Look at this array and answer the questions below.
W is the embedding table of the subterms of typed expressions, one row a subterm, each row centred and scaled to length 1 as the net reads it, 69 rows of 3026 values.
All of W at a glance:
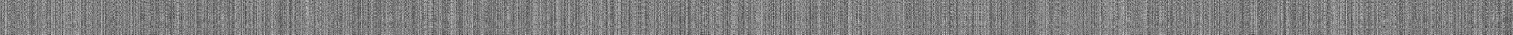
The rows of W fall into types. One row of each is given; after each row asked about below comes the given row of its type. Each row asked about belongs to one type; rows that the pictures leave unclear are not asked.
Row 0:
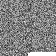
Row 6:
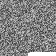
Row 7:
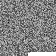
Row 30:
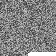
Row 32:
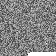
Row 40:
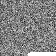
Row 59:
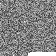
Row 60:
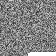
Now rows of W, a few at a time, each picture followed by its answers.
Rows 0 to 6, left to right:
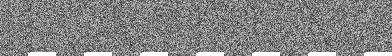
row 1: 7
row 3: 0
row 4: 60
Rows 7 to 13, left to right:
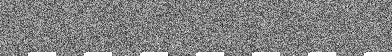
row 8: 32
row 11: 0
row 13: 32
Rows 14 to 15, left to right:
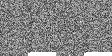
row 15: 59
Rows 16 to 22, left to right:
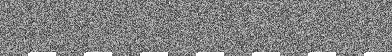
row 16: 30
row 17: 0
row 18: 7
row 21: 6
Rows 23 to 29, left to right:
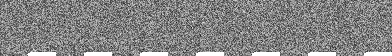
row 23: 30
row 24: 7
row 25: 59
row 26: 0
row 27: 59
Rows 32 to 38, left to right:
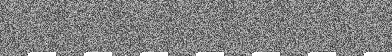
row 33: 0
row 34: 59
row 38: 32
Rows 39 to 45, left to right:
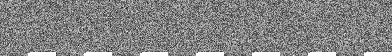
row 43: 7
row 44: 59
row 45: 7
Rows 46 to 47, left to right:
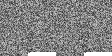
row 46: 59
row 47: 0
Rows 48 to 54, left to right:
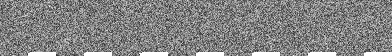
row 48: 60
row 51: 60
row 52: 6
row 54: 6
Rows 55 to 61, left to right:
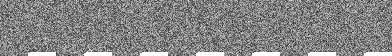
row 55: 7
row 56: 30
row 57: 32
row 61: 32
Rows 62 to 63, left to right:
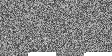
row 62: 7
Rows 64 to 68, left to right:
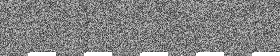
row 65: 0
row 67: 59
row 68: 6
